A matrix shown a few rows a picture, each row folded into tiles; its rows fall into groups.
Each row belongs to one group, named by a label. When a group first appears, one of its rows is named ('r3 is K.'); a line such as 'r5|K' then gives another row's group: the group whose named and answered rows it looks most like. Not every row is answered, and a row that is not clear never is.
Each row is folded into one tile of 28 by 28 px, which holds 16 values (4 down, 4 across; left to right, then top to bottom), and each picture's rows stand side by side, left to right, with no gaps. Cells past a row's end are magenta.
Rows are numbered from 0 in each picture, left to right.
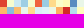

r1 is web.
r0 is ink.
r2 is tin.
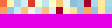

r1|ink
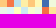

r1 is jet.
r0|web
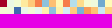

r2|web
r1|web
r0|ink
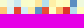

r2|tin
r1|jet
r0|jet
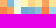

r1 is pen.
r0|tin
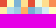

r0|ink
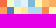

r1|pen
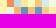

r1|jet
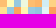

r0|jet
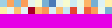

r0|web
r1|tin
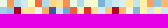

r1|web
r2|jet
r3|tin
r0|jet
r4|tin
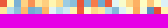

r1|pen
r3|web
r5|jet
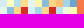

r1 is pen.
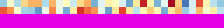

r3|tin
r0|tin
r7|ink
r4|tin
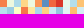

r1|web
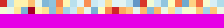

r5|ink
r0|ink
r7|ink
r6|web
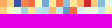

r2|pen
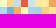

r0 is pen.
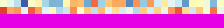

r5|web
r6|tin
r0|tin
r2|pen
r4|web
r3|web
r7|jet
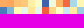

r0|pen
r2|web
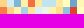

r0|tin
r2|jet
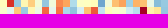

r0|web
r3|tin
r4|web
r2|ink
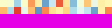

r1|jet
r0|jet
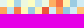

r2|ink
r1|pen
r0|jet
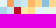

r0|jet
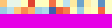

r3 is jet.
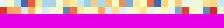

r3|web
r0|tin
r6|jet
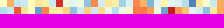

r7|pen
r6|tin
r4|pen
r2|ink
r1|jet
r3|web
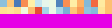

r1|tin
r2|pen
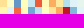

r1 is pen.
